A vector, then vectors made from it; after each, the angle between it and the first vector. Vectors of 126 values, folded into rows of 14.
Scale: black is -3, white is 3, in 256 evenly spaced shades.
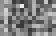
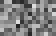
partly aligned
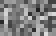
partly aligned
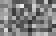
nearly parallel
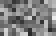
partly aligned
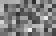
orthogonal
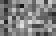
nearly opposite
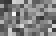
partly opposed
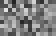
partly aligned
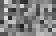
partly aligned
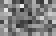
nearly parallel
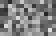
partly opposed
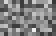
orthogonal
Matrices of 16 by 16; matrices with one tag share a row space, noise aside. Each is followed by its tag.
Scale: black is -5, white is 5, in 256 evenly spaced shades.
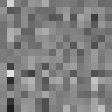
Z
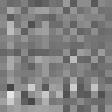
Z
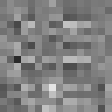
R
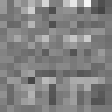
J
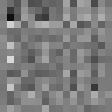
Z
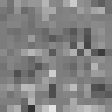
J
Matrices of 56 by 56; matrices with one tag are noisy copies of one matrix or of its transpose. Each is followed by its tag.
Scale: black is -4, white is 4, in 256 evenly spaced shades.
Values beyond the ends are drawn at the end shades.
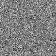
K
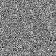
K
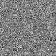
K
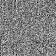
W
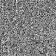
W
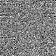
W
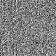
W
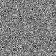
K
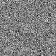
K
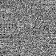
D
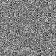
K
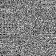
D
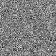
K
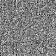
W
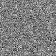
K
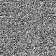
W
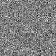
K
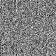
W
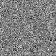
K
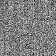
D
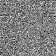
W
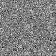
K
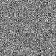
K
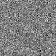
K
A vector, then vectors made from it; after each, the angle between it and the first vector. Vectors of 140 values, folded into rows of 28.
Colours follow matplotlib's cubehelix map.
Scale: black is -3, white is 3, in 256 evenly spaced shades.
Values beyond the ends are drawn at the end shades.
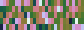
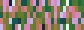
orthogonal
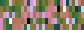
partly opposed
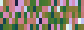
orthogonal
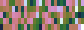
partly aligned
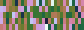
partly opposed
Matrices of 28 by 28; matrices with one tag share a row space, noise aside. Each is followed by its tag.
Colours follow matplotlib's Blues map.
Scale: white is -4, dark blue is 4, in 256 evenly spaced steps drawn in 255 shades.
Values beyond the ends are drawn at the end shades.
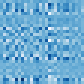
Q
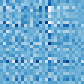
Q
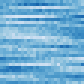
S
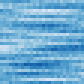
S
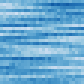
S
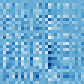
Q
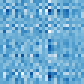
Q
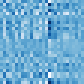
Q
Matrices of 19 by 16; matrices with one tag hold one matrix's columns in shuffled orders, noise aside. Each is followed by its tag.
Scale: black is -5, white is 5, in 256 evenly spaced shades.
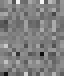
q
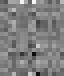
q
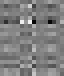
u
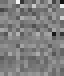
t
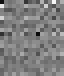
t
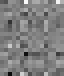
q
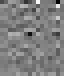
t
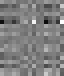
u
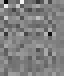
t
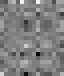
q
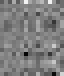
q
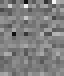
t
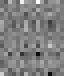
q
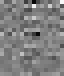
t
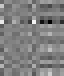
u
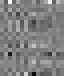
q
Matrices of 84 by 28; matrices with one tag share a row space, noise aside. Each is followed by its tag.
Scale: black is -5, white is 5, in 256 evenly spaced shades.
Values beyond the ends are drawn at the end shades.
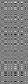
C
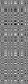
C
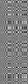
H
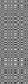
C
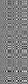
H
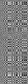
H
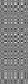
C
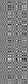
H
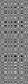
C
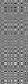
C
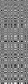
C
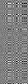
H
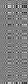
H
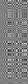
H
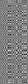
H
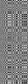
H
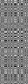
C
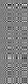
H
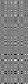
C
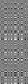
C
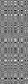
C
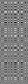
C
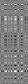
C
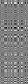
C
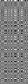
C
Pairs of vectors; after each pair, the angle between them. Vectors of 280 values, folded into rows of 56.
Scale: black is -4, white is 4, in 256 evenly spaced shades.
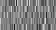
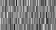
nearly parallel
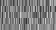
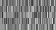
partly aligned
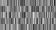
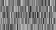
partly opposed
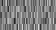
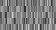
nearly parallel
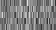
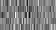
partly opposed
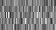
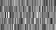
nearly parallel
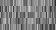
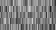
nearly parallel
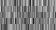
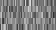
partly opposed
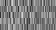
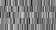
nearly parallel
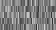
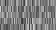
partly aligned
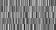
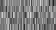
partly aligned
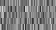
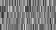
nearly opposite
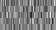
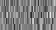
nearly parallel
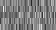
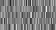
orthogonal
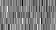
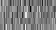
orthogonal
